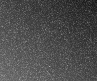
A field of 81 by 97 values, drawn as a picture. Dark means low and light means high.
Slope: up to the bottom left. Histogram: bell-shaped. Ninth with the highest average: bottom left. Odd rows or columns: none. Ninth with the lowest average: top right. Stripes: none. Average level on the scale: 30%. Grain: fine.
